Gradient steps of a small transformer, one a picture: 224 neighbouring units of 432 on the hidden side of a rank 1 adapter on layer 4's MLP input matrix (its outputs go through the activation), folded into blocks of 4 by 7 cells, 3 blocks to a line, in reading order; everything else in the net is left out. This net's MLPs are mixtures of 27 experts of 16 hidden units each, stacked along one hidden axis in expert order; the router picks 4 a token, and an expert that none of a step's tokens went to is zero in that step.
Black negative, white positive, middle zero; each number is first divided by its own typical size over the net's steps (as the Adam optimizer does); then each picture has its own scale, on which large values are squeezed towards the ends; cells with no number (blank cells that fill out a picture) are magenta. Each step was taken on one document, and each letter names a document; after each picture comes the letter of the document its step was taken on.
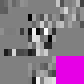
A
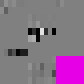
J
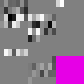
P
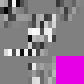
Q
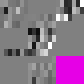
A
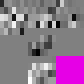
P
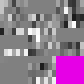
A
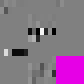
J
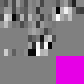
P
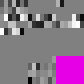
Q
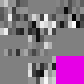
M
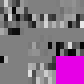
M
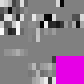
Q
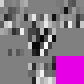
M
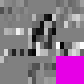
A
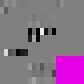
J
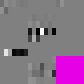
J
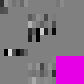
J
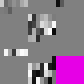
M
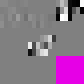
Q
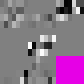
Q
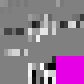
M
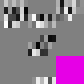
Q
